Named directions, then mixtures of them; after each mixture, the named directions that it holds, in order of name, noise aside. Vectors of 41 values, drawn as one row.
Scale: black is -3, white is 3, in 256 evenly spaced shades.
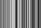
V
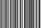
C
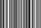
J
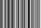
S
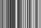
V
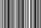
C, J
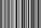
S, V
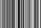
C, V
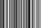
J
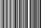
S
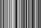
J, V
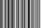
S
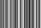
C, J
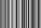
S, V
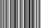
C, J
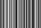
J, V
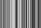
V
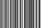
C
